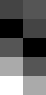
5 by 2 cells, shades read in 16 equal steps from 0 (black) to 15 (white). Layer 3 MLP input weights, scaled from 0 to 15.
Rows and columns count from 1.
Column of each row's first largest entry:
2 2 1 1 1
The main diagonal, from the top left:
4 4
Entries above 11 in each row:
0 0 0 0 1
